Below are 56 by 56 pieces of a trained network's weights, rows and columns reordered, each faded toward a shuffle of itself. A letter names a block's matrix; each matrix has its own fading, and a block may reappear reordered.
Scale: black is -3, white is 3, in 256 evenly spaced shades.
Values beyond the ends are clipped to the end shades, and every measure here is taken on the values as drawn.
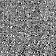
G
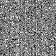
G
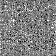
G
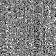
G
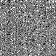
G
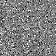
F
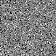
F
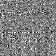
G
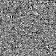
F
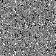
F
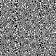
F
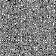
G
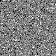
F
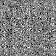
G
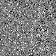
F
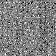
G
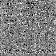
G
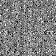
G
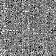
G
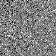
F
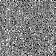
G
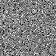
F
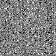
G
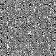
F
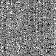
G
